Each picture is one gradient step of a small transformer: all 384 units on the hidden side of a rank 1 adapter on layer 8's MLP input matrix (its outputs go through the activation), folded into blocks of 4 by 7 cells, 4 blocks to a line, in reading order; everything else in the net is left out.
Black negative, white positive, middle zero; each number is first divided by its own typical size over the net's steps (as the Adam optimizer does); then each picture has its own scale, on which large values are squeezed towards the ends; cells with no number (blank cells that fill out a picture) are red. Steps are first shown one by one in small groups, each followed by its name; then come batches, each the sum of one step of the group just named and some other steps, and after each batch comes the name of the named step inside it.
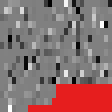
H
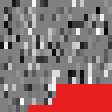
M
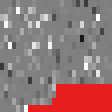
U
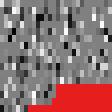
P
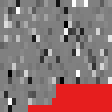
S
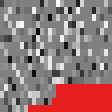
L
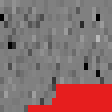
P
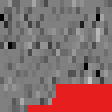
M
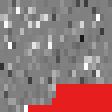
U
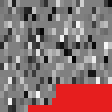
L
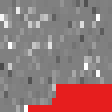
U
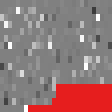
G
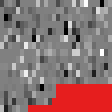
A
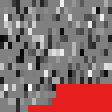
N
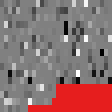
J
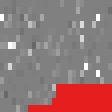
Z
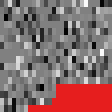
A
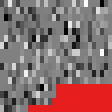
A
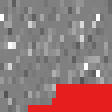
Z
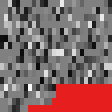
N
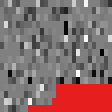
J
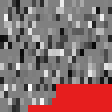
N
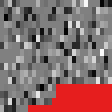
A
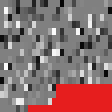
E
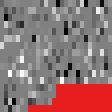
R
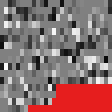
E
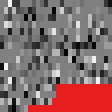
E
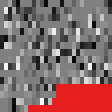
E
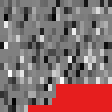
R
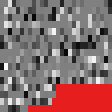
E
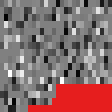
R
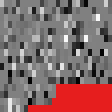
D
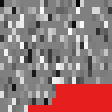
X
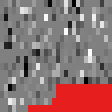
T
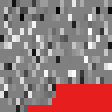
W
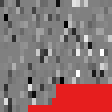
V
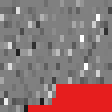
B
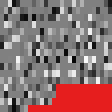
W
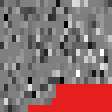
V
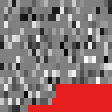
W
